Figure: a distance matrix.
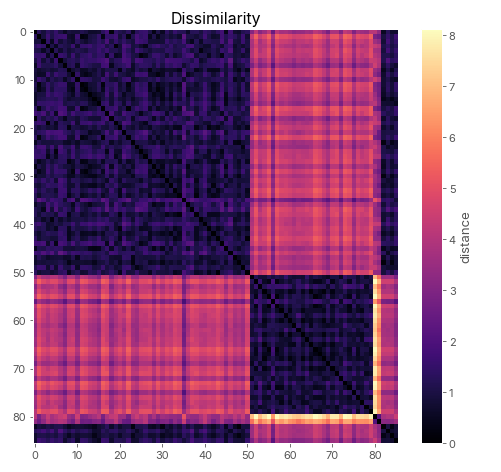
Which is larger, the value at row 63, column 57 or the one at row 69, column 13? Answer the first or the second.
the second
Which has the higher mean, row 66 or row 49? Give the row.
66
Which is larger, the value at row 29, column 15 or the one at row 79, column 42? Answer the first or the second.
the second
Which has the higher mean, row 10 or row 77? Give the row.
77
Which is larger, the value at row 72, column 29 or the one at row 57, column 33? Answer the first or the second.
the second
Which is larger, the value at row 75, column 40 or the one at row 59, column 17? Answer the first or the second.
the second
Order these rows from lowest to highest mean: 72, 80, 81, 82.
82, 72, 81, 80
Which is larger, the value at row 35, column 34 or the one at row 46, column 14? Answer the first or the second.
the first
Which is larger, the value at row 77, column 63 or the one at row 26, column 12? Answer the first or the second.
the second
